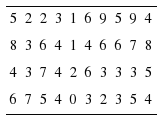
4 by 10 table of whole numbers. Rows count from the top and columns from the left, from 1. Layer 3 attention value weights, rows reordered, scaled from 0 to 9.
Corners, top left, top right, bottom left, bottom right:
5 4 6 4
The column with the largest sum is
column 9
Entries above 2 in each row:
7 9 9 8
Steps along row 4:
up down down down up down up up down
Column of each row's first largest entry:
7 1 3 2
